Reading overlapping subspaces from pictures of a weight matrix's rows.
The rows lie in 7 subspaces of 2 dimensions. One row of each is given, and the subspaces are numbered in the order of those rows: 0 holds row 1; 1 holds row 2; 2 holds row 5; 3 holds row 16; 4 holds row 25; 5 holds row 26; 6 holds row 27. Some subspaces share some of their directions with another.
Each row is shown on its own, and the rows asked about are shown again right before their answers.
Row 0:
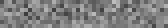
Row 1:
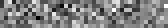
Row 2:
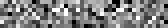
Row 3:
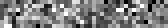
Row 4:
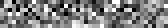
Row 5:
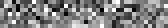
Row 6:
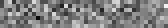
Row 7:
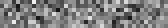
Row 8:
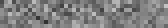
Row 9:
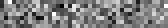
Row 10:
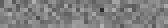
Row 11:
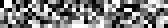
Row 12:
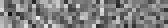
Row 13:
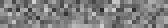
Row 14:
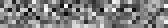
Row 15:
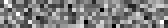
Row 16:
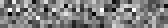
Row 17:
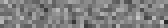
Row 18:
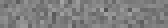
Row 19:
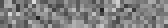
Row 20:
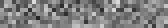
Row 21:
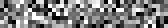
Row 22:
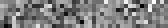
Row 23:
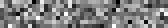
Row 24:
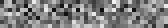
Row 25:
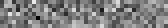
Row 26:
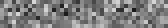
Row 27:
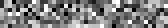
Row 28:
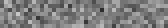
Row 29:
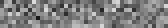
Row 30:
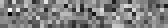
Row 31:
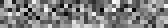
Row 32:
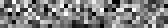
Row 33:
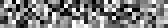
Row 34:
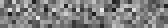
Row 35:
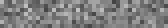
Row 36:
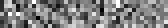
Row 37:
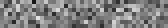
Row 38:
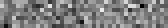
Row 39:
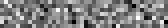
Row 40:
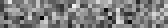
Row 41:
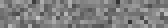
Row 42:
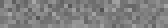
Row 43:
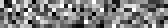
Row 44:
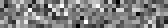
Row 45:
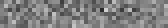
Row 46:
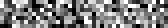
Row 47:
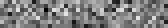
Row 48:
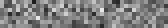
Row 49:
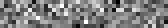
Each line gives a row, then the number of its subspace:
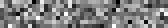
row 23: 6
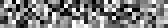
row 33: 6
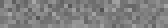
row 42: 5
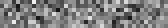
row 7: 2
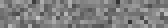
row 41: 6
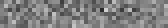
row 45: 6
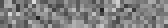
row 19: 4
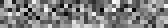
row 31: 2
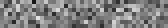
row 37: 2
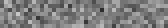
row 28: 1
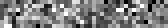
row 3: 5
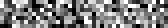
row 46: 5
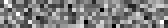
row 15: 1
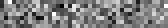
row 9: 0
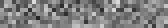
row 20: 3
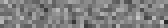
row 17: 1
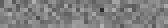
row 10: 5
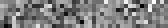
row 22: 5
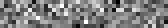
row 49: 3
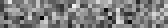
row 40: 0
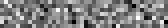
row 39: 1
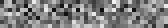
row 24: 2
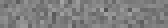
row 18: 6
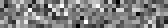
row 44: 3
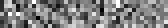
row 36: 4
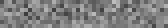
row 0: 2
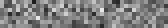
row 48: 4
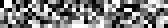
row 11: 1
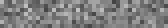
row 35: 2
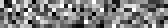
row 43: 1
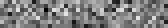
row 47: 1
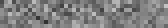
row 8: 0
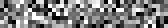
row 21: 3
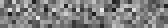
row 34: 3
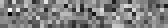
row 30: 3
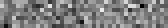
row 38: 5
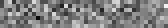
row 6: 0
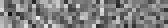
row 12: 4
